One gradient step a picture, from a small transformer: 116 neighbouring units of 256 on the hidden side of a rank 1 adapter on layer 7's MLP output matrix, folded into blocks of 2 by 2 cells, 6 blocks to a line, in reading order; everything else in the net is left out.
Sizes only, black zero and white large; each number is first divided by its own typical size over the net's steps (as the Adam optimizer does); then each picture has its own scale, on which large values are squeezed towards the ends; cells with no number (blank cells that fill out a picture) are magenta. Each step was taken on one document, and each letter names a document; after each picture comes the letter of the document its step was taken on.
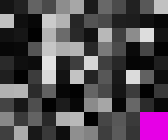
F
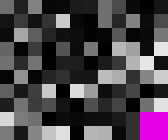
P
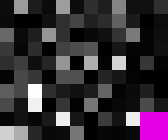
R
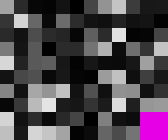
P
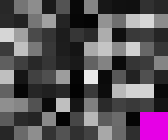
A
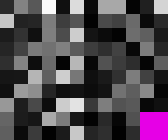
F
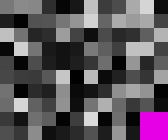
A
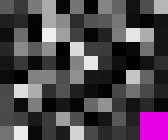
F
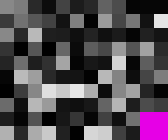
P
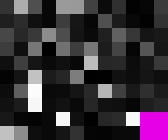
R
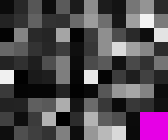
A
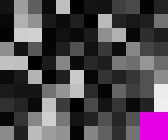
P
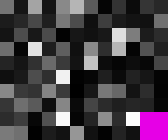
R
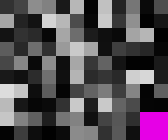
F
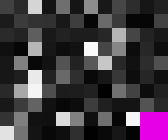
R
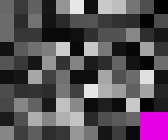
F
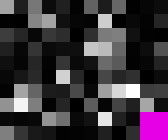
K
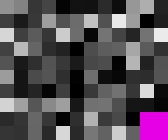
A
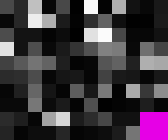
K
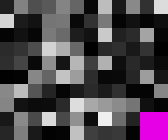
F
